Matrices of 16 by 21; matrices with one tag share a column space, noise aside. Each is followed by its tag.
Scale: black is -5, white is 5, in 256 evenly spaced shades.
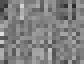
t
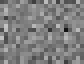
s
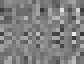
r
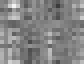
t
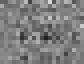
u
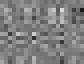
r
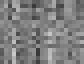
t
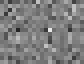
s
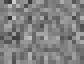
u
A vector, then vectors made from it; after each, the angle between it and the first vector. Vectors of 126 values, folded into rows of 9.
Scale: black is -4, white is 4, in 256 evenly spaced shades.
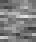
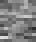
nearly parallel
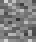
orthogonal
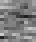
nearly opposite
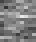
nearly parallel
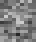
partly aligned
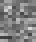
partly opposed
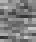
nearly opposite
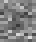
partly opposed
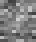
partly aligned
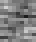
nearly opposite
